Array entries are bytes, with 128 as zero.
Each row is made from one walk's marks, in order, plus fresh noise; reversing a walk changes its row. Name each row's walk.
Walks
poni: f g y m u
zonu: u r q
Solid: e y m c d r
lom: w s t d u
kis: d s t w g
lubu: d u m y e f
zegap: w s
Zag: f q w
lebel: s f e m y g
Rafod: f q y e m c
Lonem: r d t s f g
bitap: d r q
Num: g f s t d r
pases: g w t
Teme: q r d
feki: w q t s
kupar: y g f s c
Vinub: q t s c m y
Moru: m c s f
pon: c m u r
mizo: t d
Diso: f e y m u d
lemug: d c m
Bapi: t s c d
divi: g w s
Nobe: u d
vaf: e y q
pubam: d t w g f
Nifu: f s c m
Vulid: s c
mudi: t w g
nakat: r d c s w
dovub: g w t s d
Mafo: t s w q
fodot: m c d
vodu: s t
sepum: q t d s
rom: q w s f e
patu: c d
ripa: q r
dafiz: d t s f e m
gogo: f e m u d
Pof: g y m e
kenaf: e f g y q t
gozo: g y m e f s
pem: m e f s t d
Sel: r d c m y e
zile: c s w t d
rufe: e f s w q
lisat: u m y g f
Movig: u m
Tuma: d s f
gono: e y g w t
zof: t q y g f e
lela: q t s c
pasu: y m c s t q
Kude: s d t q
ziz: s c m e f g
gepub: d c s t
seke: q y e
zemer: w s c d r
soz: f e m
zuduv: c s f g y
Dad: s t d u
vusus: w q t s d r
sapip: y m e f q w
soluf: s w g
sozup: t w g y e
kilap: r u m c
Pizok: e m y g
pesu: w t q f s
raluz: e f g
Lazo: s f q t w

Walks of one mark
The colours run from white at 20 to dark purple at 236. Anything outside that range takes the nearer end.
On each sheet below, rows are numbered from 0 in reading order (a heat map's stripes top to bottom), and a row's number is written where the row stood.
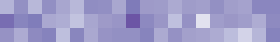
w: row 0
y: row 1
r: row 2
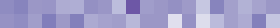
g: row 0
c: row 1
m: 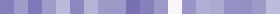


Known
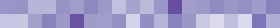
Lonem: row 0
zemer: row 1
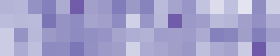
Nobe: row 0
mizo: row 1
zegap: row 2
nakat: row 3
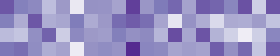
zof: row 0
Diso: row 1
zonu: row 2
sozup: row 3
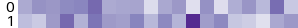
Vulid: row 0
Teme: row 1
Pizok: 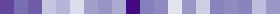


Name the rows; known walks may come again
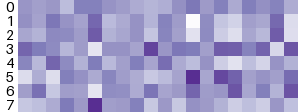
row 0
Tuma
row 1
lemug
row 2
fodot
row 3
zof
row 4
Solid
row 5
Mafo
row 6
gono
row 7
Dad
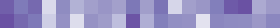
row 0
gozo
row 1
zuduv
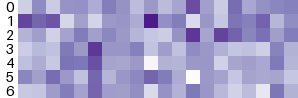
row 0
kis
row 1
lebel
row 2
pesu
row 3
lom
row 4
gepub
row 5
Movig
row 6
zemer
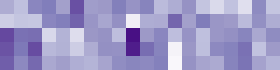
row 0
Nobe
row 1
sepum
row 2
lisat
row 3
Pof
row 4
Rafod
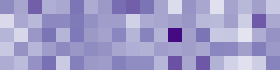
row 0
Diso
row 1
nakat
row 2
Teme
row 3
zegap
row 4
zonu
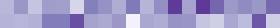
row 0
Zag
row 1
Bapi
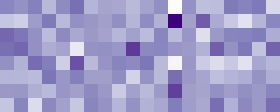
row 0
Nifu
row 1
bitap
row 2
kupar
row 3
sozup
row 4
pon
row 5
mizo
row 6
Lonem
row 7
pases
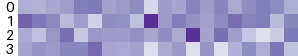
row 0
pem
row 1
raluz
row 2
ripa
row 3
Vulid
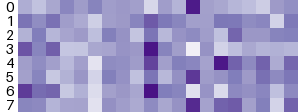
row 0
Num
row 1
seke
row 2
soluf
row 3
poni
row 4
sapip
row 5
pubam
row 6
Pizok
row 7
kenaf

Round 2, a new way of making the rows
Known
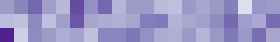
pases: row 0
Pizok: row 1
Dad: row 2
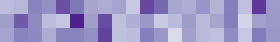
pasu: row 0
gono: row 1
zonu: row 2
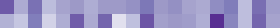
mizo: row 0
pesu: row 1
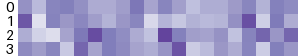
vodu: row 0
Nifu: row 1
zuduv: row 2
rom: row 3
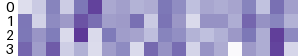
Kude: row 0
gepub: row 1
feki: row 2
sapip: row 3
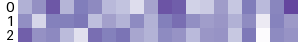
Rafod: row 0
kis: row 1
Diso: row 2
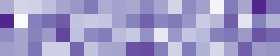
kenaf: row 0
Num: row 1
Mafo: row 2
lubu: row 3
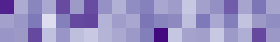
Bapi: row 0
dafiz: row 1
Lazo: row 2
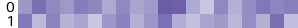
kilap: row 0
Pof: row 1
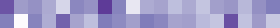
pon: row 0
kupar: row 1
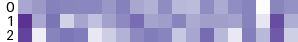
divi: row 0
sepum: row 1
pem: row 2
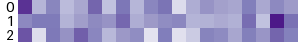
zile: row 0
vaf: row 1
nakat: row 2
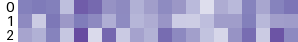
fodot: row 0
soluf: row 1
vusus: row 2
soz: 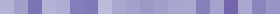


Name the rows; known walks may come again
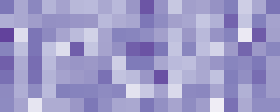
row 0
seke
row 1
bitap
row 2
lom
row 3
lubu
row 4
patu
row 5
Zag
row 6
lemug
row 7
raluz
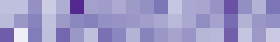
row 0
Pizok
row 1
soz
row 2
kupar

